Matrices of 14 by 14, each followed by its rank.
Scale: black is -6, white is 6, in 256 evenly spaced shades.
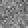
full rank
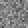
full rank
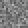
full rank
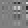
one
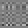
one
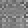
three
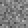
full rank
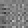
three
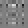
one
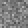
full rank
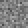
full rank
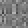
three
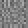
three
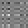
one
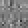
three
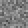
full rank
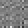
three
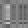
one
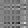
one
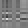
one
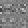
three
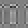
one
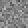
full rank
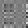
one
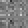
three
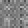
three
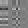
one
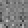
three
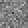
full rank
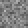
full rank
